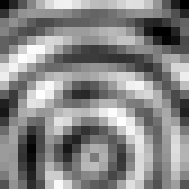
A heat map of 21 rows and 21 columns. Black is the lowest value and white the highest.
Average level on the scale: 50%. Rings: centred on the bottom middle. Ninth with the lowest average: top right. Slope: none.
